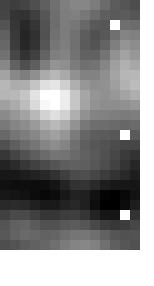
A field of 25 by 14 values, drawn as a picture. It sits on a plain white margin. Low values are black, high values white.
There are three isolated cells, each far higher than the cells round it. The ninth with the highest average is the centre. No row or column stands out. Overall the values sit about 40% of the way up the scale.
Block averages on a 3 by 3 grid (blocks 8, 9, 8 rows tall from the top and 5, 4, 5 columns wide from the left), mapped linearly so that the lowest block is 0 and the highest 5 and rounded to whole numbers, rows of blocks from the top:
133
453
010
